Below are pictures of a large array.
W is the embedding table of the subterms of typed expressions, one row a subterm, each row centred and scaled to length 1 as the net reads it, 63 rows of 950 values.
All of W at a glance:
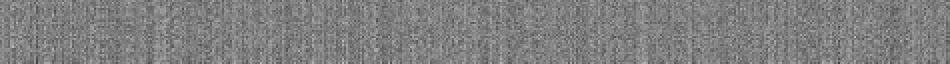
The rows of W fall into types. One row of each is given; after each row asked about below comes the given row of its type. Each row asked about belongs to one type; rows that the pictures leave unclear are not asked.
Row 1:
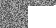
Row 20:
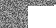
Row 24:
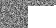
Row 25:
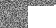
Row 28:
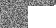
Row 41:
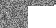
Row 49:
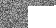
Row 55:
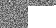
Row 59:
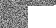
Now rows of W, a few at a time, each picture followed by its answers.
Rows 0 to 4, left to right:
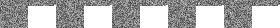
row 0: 41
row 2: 1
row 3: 59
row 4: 41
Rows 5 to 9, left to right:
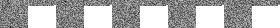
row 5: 1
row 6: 25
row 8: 41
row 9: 20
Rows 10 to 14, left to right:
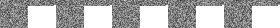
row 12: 59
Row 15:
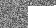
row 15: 59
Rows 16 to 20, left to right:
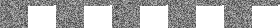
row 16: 1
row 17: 25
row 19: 55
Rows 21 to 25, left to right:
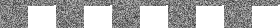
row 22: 49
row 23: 49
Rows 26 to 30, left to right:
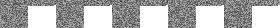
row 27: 41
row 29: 59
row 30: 24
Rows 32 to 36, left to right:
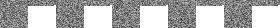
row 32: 41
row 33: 24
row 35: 24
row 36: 28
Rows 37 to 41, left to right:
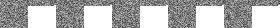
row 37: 28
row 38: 20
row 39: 25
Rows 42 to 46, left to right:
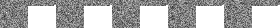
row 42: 41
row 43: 24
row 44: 49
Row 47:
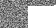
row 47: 59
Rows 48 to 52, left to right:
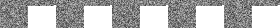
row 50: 24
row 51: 49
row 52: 1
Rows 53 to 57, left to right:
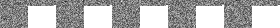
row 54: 25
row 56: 20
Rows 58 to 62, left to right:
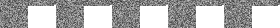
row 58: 20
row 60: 25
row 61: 28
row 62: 28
